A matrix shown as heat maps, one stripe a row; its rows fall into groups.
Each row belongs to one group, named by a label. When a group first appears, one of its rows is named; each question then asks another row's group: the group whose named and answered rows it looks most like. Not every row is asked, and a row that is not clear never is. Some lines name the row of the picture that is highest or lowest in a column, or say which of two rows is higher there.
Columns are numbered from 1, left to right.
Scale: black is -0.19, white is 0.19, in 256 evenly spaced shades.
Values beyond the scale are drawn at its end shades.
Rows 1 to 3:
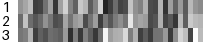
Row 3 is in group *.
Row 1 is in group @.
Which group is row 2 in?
@
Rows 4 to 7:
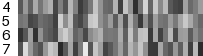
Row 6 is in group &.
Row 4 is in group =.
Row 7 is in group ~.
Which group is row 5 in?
&
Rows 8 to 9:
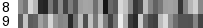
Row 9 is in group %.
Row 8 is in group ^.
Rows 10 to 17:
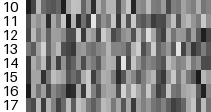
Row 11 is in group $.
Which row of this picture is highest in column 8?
11
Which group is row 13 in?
=
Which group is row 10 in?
&
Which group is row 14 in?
$
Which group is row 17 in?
&
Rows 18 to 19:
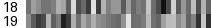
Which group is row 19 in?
%
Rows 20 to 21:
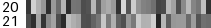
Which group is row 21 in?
&
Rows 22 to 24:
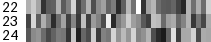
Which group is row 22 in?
@
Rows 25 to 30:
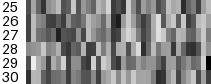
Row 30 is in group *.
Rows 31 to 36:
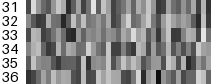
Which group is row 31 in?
~
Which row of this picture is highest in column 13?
34
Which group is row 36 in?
=
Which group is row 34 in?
@
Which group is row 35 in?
^
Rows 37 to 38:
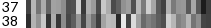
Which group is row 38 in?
$
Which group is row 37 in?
~
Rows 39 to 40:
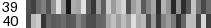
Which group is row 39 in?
=
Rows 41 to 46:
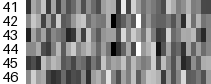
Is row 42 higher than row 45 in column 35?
Yes
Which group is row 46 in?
^
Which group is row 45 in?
=
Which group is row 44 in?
@
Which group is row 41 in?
$
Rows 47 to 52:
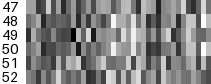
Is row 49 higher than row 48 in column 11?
Yes
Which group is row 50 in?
*
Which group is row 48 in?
*
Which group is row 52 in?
=
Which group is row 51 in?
&
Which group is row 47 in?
%
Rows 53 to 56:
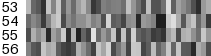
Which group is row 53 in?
%
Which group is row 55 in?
$
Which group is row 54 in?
%
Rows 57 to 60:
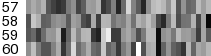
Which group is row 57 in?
^
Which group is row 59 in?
%
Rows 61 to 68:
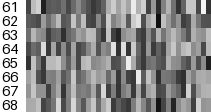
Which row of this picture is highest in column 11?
63
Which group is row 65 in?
%
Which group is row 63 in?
^
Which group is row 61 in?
*
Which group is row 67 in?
@
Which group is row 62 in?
=
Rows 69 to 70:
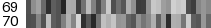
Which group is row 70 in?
&
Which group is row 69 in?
^
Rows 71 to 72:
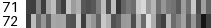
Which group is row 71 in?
&
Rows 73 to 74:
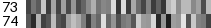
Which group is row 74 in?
&
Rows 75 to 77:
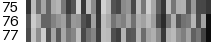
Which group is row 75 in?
~
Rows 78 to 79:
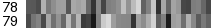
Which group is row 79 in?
&
